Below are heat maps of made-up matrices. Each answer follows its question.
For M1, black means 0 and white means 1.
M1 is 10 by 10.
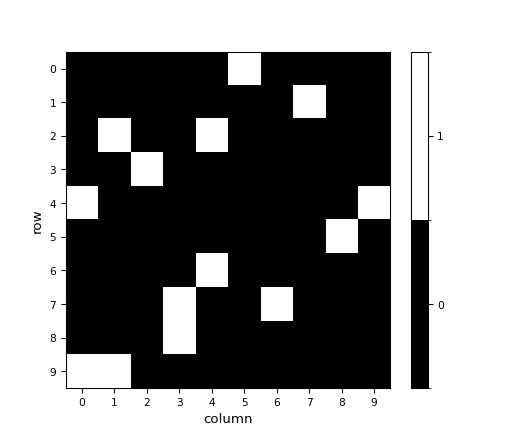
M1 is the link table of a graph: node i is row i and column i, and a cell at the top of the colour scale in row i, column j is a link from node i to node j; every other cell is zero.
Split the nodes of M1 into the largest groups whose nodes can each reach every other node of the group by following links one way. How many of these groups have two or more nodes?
1
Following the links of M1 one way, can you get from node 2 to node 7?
yes
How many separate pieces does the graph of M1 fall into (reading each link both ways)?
1
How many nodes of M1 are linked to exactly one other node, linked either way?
0
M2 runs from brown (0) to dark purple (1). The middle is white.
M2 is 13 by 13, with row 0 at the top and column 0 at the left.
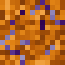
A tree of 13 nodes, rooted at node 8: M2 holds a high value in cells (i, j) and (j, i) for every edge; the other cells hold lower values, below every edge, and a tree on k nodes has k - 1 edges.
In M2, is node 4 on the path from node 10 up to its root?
yes
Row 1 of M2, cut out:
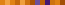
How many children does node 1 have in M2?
1
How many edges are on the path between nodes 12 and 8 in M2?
2
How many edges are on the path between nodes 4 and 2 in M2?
1
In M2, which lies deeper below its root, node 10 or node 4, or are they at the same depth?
node 10
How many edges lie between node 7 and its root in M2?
6
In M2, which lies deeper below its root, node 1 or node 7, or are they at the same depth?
node 7
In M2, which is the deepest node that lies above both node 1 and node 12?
4
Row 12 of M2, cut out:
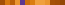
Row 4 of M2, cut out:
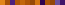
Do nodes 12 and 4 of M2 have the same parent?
no
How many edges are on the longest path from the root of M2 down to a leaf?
6
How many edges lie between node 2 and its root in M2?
2
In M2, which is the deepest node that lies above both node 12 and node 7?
4
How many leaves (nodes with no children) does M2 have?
7
